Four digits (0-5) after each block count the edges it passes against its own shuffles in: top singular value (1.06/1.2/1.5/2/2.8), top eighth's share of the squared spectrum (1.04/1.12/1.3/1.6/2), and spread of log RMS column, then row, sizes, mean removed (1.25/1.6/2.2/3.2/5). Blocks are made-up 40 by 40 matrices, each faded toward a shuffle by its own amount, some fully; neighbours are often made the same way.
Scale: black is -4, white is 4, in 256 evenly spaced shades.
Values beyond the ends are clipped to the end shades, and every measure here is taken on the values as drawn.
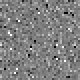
0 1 1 0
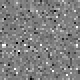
0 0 0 0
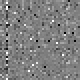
3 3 1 0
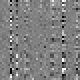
4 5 3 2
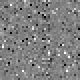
1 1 0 0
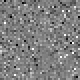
0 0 0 0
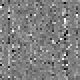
2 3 3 0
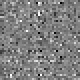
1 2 2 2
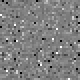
1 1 0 0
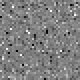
1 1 0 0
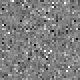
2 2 0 0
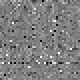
3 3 0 0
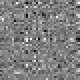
4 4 2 2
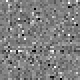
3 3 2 1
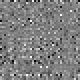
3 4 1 2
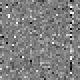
2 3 2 0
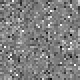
1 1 2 0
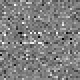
2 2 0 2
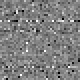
2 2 0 1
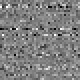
2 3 0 3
